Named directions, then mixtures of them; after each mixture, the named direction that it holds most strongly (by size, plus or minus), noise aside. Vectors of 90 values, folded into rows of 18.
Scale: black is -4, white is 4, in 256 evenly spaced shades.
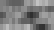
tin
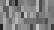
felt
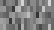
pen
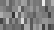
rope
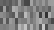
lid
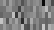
rope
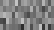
rope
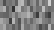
pen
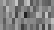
lid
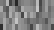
felt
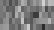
rope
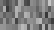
lid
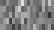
pen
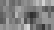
tin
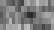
tin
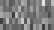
rope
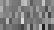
rope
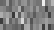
rope
